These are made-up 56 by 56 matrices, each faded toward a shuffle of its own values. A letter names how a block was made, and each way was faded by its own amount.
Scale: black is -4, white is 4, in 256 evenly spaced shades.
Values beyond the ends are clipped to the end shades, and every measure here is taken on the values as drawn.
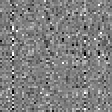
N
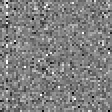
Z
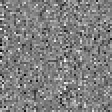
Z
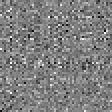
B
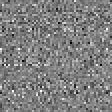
B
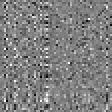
N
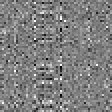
N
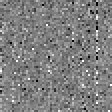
Z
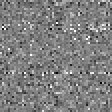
B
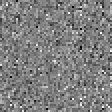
Z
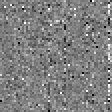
Z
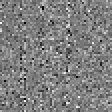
Z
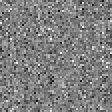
Z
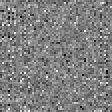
Z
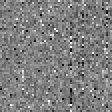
Z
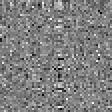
B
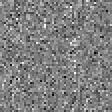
Z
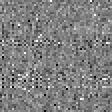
B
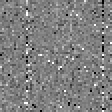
Z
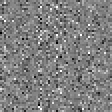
Z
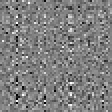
N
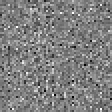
Z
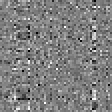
N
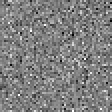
Z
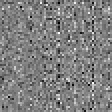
N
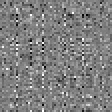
N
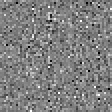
Z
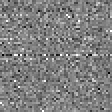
B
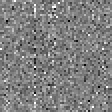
Z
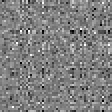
N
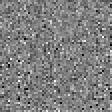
Z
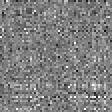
B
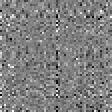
N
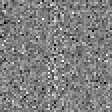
Z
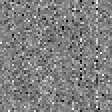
Z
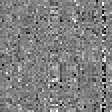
N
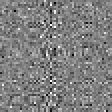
N
